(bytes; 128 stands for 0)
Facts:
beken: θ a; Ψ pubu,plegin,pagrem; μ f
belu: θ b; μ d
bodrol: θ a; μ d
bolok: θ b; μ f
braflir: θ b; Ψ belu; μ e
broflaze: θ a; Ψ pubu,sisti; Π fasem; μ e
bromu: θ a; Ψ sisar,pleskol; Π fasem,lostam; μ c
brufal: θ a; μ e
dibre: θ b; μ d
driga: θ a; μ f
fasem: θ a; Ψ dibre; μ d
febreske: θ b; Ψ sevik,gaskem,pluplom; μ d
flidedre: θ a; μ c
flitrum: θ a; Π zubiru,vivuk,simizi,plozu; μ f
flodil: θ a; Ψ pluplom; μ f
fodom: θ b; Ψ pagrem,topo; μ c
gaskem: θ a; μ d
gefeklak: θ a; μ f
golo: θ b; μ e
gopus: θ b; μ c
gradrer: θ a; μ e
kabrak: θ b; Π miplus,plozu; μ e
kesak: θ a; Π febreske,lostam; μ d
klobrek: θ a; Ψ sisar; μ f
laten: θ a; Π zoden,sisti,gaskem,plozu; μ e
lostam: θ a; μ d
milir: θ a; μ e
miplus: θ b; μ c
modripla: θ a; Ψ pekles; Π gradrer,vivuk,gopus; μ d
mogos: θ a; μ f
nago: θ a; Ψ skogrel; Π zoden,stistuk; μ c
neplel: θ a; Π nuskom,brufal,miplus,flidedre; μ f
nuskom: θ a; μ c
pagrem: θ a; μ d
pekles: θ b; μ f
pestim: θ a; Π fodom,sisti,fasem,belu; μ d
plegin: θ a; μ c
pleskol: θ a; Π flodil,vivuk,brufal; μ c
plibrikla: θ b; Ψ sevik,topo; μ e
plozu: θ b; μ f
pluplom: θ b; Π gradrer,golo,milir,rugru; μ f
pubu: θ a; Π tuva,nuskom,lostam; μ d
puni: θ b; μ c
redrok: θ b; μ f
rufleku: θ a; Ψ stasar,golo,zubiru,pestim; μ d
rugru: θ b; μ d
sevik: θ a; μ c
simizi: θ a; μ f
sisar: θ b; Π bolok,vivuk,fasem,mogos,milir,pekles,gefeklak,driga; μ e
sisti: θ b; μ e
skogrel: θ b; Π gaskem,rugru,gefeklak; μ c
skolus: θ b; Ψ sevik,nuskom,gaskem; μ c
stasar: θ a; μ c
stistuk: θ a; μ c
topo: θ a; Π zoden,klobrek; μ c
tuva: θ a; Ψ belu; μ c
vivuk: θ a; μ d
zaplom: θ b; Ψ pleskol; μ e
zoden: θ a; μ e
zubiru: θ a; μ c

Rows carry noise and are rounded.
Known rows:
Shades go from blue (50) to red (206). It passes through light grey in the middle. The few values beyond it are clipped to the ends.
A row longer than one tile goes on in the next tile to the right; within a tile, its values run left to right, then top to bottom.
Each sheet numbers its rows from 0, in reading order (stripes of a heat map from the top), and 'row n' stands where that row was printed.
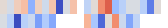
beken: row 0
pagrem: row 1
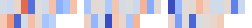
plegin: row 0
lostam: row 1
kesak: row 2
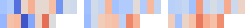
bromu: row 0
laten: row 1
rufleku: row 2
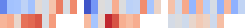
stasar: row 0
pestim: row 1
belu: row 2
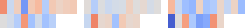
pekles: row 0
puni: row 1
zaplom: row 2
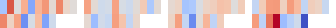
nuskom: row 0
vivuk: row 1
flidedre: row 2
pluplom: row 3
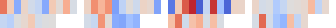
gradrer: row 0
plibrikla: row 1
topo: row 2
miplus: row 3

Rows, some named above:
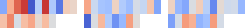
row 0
topo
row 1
zaplom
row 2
sisar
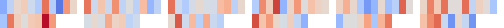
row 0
nago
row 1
rugru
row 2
gopus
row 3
sevik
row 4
zoden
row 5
skolus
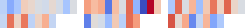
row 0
skogrel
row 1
klobrek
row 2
nuskom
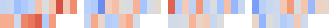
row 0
zubiru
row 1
pleskol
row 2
rugru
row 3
neplel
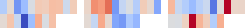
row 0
tuva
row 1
plibrikla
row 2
golo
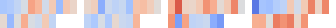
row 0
flitrum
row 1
brufal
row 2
flodil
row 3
stasar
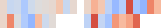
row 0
miplus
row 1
stistuk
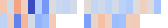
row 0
sisti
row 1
braflir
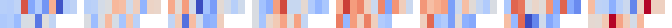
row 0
broflaze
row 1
flitrum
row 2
sisti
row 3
modripla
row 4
gaskem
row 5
fodom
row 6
febreske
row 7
golo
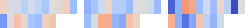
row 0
braflir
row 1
kabrak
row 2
pubu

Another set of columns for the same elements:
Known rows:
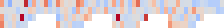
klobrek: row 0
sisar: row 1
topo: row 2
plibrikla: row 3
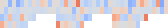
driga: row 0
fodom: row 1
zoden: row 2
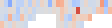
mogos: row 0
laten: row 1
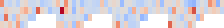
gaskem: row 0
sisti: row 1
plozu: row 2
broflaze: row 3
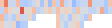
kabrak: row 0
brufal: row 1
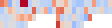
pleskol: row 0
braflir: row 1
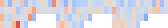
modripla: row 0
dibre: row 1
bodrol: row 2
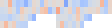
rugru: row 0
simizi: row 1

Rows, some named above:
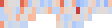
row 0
sisar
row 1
kabrak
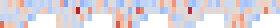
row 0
fodom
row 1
flitrum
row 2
febreske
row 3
kabrak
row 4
lostam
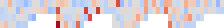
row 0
rugru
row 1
tuva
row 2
neplel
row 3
zaplom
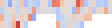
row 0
modripla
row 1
sisar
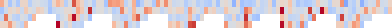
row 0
sevik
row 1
bromu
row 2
skogrel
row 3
plegin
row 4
beken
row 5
tuva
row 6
flodil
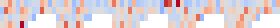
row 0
pubu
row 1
pagrem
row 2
nuskom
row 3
pestim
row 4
kesak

